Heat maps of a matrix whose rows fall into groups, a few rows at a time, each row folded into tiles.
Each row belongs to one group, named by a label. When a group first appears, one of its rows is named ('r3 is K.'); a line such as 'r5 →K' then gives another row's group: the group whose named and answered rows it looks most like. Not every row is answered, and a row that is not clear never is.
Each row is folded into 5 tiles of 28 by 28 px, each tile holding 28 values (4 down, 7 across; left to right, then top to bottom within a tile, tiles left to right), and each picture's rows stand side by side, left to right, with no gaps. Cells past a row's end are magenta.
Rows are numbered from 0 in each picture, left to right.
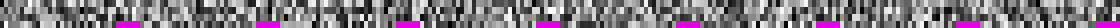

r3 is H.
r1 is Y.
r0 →Y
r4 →H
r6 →H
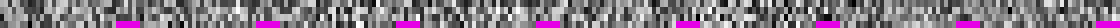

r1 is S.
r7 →Y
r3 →S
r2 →S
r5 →Y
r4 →H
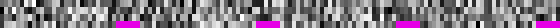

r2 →H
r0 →S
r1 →H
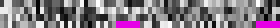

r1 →Y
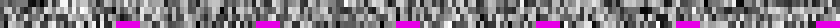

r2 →Y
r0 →H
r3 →Y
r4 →Y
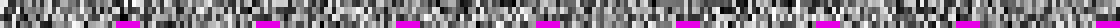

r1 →H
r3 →S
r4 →H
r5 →S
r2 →H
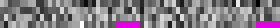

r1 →S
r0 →S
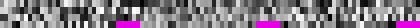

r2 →S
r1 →S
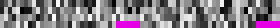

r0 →S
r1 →Y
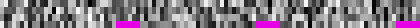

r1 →Y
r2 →H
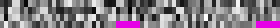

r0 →Y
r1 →S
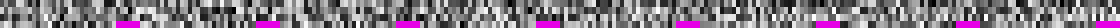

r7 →S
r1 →Y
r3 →H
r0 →Y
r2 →Y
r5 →S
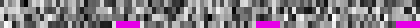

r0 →Y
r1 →H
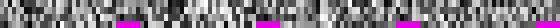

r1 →H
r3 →S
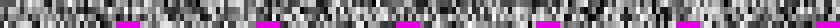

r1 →Y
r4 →H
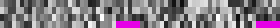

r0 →H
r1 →H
